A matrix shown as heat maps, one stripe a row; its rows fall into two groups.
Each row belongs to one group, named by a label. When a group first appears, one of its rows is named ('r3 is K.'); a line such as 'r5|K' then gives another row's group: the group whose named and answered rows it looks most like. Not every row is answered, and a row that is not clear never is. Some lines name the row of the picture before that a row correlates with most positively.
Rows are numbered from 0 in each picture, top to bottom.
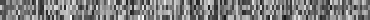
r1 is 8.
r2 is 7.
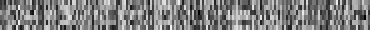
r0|7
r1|7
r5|8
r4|7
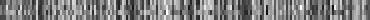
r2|7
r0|7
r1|7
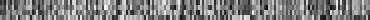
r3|8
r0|7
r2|7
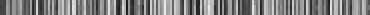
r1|7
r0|7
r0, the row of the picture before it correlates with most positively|2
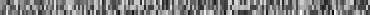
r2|7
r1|8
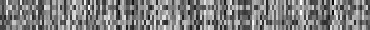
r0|7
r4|8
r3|7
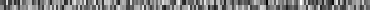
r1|8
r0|7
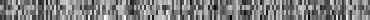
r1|8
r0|7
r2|7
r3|7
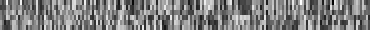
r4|8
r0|7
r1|7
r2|7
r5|8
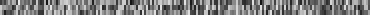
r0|7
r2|8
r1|8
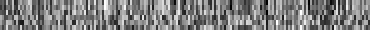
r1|7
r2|7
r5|7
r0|7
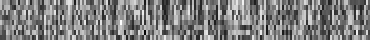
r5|7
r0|8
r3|8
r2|8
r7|7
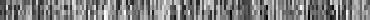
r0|7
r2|7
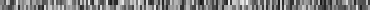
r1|8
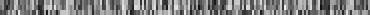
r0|8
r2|7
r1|8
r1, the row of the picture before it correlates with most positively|1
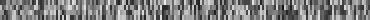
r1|8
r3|8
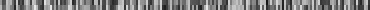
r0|8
